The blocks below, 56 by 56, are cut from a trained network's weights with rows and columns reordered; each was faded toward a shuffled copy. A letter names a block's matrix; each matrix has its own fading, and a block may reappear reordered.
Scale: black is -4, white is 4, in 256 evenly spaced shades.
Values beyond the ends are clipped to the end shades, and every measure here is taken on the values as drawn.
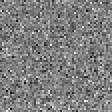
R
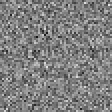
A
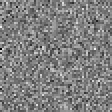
A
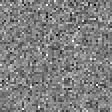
R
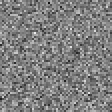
A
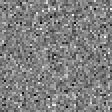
R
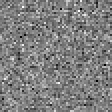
R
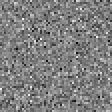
R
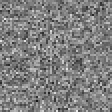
A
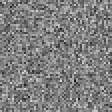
A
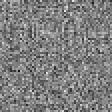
A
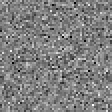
R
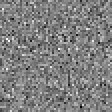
R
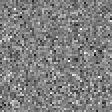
R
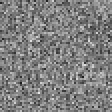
A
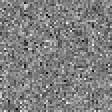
R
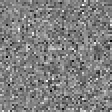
R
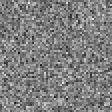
A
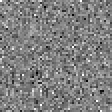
R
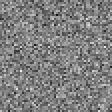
A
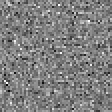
R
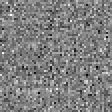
R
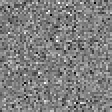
R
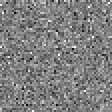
R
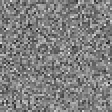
A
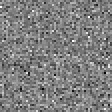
R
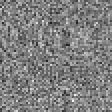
A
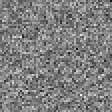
A
